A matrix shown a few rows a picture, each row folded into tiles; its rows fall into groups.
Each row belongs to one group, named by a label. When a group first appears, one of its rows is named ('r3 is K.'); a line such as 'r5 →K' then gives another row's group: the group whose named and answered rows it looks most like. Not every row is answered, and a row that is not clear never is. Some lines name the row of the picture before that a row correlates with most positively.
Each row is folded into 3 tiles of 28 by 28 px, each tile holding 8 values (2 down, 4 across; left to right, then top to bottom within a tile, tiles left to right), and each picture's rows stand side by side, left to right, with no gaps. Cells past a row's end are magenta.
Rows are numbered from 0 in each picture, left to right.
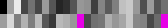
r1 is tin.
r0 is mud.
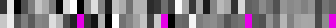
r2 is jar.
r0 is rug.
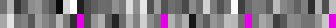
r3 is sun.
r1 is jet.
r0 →rug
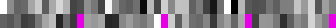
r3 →jet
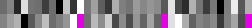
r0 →sun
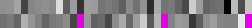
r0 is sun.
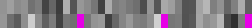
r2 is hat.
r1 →sun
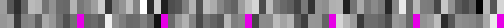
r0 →hat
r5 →sun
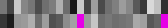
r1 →rug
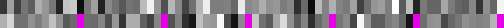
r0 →rug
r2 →hat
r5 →sun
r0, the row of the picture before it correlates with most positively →1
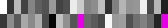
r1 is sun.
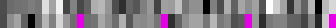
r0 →jet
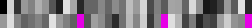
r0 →rug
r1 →jet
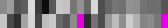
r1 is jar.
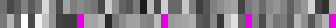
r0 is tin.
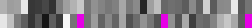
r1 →rug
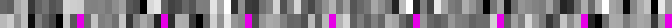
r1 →rug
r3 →mud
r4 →rug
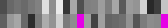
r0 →jet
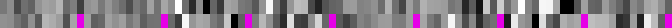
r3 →mud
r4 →jar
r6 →mud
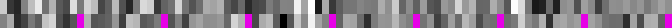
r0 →hat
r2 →jar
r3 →jet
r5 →hat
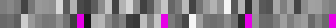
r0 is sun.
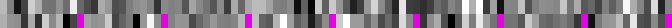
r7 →tin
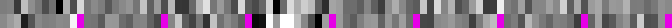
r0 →sun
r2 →hat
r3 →tin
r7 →hat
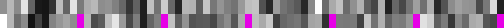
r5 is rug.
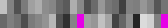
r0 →hat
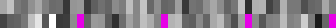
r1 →jet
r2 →rug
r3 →hat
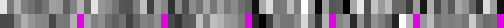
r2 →jar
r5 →rug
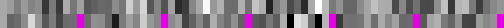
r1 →jet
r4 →tin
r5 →mud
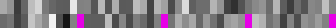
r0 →hat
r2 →mud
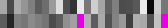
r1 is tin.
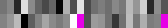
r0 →sun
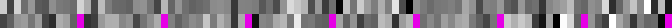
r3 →tin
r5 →tin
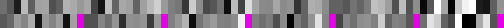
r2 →sun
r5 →mud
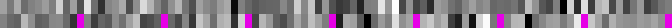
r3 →jet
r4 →jet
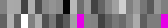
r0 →jar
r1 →hat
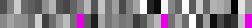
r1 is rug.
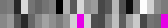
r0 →sun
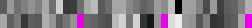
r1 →hat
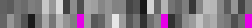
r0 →jet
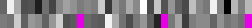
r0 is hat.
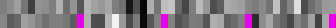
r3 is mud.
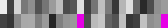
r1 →mud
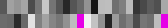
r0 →jar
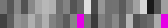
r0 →tin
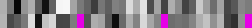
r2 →hat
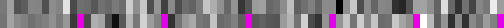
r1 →jet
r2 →tin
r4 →mud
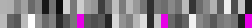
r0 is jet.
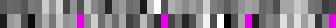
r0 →jet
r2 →hat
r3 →tin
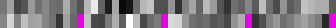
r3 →jar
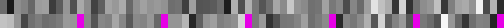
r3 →hat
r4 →tin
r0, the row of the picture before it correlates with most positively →2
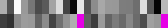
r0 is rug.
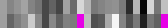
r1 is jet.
